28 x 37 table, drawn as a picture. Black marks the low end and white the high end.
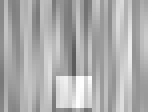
An odd patch, higher than its surroundings, sits in the bottom middle. The bottom middle is the ninth with the highest average. Streaks run downward. On average the colour sits 70% of the way up the scale.
